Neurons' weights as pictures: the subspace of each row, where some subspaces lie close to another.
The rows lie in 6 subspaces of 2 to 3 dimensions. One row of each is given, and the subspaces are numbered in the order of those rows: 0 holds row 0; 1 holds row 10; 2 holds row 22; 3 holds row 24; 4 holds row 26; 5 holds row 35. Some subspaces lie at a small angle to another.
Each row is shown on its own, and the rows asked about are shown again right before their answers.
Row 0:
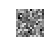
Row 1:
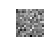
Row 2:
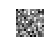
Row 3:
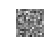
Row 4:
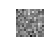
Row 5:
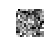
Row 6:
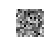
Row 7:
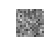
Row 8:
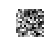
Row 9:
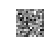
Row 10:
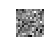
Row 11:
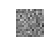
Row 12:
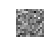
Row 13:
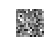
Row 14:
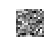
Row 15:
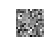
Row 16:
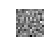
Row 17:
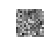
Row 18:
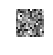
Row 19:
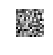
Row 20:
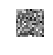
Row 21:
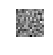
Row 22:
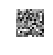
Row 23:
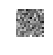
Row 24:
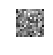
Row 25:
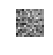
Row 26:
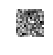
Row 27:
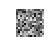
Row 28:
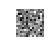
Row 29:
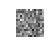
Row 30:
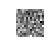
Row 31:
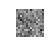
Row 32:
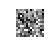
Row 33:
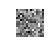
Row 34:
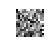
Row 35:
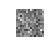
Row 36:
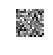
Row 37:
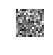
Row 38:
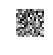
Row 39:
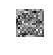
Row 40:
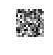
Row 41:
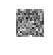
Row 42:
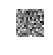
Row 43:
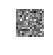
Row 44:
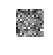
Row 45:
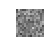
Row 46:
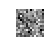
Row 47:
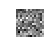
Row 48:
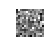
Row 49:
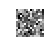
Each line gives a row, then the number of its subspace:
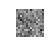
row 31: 5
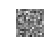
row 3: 2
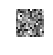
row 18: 0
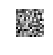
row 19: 4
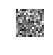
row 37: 2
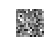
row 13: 5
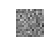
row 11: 3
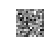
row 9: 1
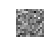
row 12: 1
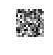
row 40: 3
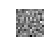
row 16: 4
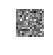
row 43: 2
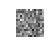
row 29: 3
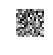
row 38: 3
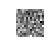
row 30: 4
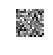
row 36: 0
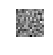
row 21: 4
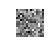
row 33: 3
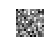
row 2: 3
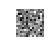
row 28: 1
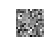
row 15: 0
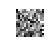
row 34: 0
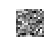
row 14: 1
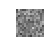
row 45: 2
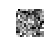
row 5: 1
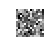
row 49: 0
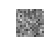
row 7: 5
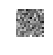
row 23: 0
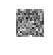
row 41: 2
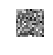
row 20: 1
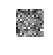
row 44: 2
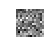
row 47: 2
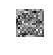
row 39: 2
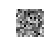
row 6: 3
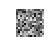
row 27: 1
